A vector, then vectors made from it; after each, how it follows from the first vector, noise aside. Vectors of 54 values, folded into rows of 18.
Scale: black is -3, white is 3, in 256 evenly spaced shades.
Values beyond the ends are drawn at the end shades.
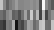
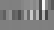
partly zeroed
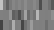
partly zeroed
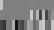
partly zeroed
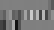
partly zeroed
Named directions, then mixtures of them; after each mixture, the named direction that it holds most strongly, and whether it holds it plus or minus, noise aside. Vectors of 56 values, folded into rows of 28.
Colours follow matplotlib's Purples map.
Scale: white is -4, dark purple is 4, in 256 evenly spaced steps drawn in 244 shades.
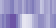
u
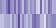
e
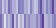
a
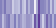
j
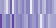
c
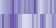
u, plus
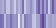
e, minus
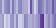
a, plus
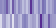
c, minus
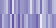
c, plus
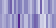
e, plus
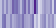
j, minus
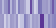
a, plus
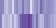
u, minus
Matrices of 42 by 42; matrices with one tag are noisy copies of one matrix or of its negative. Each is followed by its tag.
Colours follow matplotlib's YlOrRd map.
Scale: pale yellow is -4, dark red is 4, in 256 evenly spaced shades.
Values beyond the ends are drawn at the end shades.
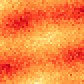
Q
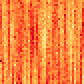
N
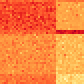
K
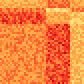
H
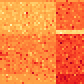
K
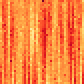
N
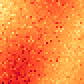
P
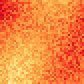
P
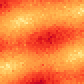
Q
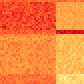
K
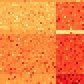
K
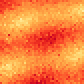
Q
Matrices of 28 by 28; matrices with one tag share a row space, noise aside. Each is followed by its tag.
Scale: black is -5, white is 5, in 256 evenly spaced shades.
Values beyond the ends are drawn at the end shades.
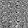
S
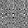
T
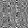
S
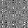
T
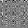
T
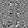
S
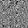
S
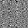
S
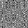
T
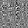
S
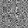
S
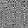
T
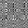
T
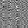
S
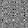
T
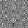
T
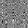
T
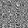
S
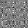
T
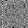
T
